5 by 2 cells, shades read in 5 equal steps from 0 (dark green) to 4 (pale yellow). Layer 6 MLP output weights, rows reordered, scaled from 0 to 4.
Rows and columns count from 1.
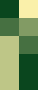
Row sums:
4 3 4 3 3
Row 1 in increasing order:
0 4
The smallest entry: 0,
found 3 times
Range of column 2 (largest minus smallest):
4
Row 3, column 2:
1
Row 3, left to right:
3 1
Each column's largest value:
3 4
